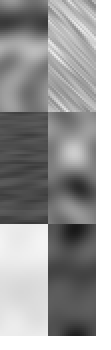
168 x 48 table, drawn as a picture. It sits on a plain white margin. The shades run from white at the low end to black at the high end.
It is made of 3 by 2 panels. Panel 1,1: middling, smooth, strong in contrast. Panel 1,2: low, slanting down to the right. Panel 2,1: high, streaked across, faint in contrast. Panel 2,2: middling, smooth, strong in contrast. Panel 3,1: very low, smooth, faint in contrast. Panel 3,2: high, smooth.
